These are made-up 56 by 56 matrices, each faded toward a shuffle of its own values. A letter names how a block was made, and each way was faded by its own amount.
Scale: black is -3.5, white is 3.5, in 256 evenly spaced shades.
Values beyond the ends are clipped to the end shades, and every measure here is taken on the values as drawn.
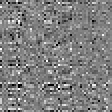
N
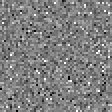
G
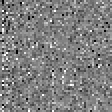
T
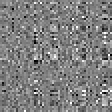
N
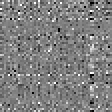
N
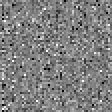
T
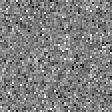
G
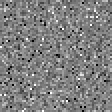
G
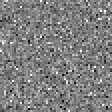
G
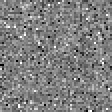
G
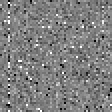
T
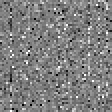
T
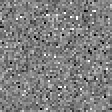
G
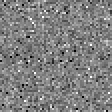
G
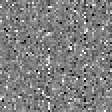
T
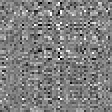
N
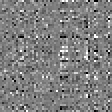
N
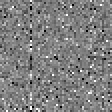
T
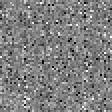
T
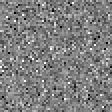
G
